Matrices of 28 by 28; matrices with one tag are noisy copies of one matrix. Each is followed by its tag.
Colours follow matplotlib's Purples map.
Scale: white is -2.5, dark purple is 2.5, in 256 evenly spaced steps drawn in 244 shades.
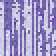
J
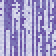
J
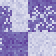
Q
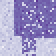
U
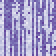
J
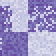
Q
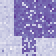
U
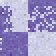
Q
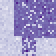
U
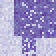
U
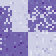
Q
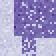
U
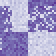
Q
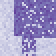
U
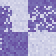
Q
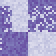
Q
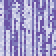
J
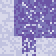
U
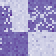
Q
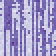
J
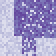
U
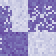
Q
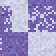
Q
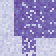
U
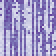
J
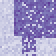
U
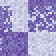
Q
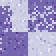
Q
